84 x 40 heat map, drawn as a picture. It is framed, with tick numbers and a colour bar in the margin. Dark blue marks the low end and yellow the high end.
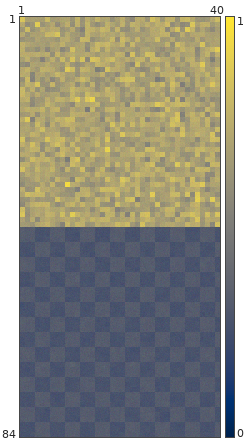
It is made of 2 by 1 panels. Panel 1,1: high, fine-grained. Panel 2,1: low, checkered, faint in contrast.
